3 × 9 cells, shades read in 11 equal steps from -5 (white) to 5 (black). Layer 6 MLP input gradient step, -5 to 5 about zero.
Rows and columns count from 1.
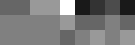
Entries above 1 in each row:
4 0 0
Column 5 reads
-5 -1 1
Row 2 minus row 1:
-1 -1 1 1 4 -3 -2 -2 -3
